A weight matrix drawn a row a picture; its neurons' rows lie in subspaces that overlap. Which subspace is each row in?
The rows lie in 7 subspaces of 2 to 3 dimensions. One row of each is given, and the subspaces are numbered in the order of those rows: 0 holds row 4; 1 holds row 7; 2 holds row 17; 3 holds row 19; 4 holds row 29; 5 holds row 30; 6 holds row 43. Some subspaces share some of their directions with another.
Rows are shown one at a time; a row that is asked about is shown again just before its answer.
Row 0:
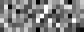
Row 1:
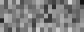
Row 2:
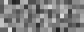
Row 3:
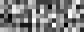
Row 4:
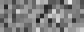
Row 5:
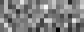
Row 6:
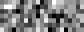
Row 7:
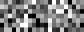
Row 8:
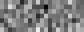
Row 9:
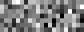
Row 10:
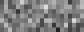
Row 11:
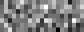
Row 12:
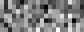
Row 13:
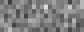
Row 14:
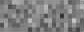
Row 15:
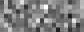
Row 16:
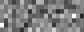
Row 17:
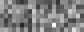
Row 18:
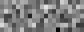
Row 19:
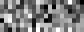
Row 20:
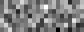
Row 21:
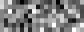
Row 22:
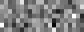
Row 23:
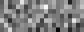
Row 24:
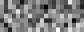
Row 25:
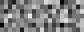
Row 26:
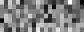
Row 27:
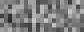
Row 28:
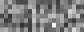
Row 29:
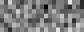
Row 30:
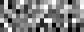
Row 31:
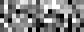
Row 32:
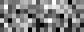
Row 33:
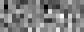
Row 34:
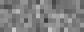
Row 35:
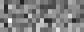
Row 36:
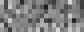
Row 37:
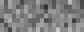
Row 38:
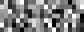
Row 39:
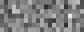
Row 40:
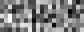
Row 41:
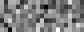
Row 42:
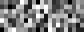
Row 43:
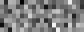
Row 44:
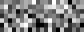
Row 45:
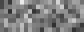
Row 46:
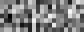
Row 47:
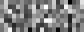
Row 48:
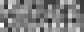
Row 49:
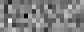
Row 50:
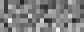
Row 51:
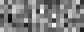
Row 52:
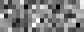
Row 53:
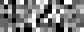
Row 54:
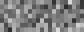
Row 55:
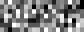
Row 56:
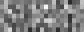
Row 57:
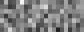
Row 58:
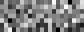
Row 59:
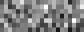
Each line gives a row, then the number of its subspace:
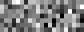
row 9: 6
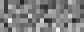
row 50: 4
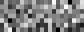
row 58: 1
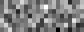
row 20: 5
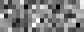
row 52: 1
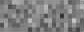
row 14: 6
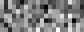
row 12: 1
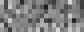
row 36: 5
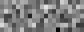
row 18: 5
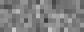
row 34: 0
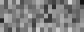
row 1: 3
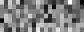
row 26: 3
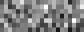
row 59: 6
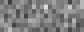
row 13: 4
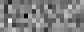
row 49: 4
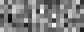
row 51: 3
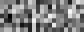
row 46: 3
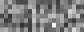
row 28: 2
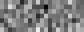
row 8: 0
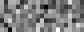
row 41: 6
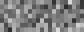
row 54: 1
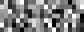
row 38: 6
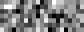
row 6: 0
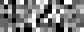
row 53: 0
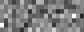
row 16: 6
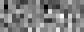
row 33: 1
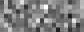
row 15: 1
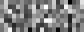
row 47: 2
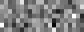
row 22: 6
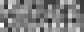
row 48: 5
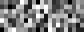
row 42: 0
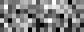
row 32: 1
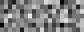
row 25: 5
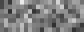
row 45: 2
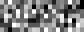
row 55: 4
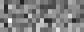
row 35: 4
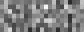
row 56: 2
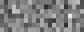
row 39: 2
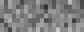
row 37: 3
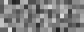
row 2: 6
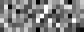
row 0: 0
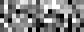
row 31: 1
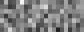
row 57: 0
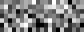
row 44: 1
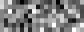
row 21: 2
